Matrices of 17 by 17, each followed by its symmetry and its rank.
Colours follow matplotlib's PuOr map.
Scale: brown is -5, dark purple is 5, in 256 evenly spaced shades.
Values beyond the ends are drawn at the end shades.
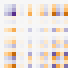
symmetric, rank one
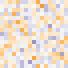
neither, full rank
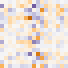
neither, rank three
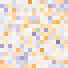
neither, full rank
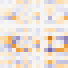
neither, rank two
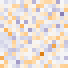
neither, full rank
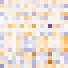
neither, rank three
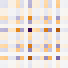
symmetric, rank one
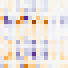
neither, rank two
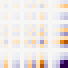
symmetric, rank one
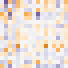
neither, rank three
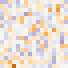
neither, full rank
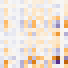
neither, rank two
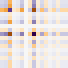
symmetric, rank one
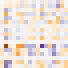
neither, rank three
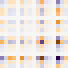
symmetric, rank one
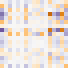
neither, rank two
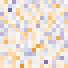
neither, full rank
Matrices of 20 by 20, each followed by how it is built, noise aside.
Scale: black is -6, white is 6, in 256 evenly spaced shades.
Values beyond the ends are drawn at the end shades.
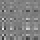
low rank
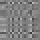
low rank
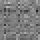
low rank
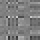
low rank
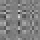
low rank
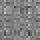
low rank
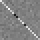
diagonal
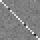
diagonal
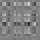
low rank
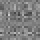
low rank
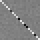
diagonal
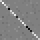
diagonal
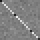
diagonal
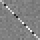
diagonal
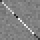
diagonal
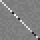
diagonal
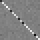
diagonal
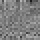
low rank
